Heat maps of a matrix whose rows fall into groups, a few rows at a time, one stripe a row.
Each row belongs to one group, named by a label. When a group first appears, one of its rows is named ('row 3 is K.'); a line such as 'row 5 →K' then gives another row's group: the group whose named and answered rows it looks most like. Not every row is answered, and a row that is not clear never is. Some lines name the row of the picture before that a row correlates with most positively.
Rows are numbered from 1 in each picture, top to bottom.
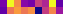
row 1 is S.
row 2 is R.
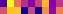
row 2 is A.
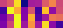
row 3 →R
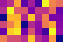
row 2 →S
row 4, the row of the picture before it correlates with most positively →1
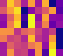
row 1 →A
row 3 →A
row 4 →A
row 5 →S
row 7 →S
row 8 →S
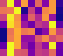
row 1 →S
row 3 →A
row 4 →S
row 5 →R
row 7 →S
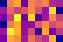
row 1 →A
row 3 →R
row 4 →A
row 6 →S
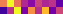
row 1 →S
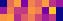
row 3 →S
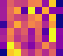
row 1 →S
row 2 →A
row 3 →S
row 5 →S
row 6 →S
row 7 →A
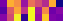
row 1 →S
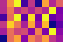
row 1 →A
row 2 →S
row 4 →A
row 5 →S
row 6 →A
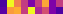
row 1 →A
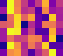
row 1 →A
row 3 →R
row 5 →R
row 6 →S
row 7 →A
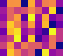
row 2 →S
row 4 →A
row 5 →R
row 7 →S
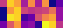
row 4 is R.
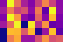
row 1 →A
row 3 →S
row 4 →A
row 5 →R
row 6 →A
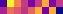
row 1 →A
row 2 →S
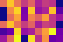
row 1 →S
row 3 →A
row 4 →S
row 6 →A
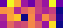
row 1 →S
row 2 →S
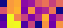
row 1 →A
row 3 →A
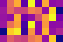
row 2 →S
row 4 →A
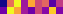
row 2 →S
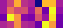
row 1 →R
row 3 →S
